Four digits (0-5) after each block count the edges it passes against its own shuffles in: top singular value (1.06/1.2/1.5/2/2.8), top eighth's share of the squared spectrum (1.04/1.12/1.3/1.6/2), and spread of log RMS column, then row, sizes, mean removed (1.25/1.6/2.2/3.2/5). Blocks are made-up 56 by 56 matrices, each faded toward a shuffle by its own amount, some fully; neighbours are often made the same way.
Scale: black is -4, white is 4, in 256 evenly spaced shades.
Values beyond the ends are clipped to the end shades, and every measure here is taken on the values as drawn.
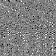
3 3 1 1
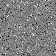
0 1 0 0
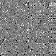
3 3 2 1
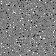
0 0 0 0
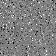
2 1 0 0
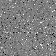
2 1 0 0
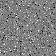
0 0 0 0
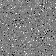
2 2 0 0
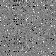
3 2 0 1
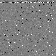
3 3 0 1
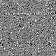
2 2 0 1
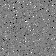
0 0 0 0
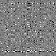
4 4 2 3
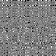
4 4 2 3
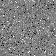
0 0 0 0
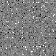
3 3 1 1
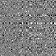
4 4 3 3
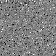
2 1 0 0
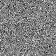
0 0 0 0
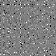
4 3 2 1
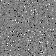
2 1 0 0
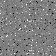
1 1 0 1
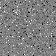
1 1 0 0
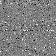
2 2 0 1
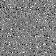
1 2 0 2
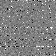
2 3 0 2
